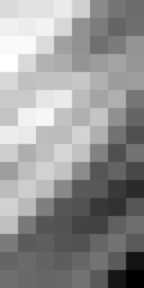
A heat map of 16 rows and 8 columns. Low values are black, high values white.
The grain runs diagonally up to the right. There are no lone odd cells. The field climbs toward the top left. The halves do not mirror each other. The bottom right is the ninth with the lowest average. The top left is the ninth with the highest average. The bottom middle is the smoothest part.
